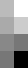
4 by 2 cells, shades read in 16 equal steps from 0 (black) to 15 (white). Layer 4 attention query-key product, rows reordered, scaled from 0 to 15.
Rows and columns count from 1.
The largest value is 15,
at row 1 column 2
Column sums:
36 34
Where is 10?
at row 2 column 1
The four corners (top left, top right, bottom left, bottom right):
11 15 7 0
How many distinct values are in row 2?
2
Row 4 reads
7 0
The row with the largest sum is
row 1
